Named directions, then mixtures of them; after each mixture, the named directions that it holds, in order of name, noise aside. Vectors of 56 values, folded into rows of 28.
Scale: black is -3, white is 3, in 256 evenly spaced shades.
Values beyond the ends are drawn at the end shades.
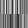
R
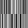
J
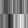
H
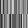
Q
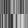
H, J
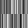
J, Q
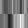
H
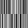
J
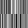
J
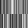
J, Q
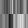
H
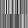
R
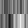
H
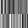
Q, R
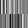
Q, R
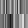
H, R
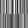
R
